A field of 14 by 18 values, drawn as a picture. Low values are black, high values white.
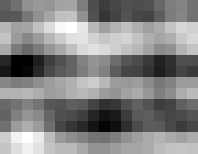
Stripes: horizontal, repeating 3 times. Ninth with the highest average: top middle. Slope: none.
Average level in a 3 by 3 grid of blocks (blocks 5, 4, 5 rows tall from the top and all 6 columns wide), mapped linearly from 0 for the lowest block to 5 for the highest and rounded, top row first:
454
141
402
